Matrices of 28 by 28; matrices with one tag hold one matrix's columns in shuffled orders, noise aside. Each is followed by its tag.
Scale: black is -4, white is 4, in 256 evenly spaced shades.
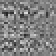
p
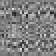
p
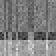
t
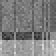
t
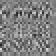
p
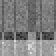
t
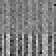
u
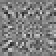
p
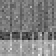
t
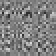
p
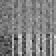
u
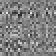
p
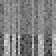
u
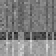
t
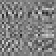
p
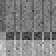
t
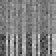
u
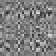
p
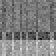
t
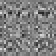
p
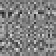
p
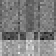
t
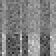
u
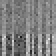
u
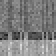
t
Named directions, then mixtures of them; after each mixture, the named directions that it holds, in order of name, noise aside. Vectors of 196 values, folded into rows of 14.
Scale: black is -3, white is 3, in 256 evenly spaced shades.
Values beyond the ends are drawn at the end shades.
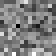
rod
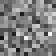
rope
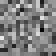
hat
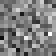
rope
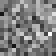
hat, rope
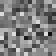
rope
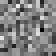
hat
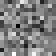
hat, rod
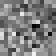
rod, rope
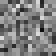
hat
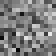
rope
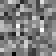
hat, rod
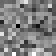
rod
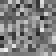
hat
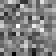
hat, rod
